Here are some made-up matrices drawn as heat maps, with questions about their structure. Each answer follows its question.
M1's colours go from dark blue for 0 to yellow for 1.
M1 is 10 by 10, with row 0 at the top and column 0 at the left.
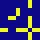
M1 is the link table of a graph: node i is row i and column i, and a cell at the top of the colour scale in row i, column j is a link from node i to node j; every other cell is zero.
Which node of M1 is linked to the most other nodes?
node 7
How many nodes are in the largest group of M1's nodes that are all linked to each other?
2
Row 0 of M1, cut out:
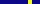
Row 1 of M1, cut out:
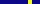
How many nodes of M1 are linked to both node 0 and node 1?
1
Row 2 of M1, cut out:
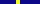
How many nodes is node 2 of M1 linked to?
1
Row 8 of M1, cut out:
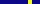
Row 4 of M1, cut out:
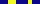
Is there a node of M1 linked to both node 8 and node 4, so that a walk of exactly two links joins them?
yes
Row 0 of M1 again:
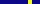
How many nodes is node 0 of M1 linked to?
1
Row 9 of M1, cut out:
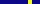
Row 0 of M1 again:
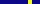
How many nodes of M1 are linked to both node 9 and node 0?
1
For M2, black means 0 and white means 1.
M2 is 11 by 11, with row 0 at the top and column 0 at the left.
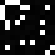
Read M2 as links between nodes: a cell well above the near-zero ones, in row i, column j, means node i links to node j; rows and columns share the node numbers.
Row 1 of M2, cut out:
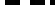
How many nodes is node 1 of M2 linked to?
4
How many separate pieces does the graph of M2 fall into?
2
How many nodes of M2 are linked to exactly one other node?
4
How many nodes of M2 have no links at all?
1
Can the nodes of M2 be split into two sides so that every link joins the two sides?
yes
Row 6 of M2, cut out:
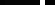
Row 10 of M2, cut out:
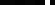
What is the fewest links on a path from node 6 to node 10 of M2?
5
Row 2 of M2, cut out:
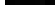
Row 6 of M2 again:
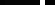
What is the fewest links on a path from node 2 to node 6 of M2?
5
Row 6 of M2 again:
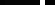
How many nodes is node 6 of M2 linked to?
1
